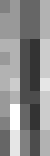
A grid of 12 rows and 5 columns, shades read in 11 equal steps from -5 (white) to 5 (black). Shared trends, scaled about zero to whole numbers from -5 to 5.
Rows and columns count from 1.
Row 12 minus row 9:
2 1 -1 -1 1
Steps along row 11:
down up up down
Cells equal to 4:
0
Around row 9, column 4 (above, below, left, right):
2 3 1 -3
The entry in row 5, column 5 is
-3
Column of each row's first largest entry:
3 3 3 4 4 4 4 3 4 4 4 4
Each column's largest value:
1 -1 2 3 -2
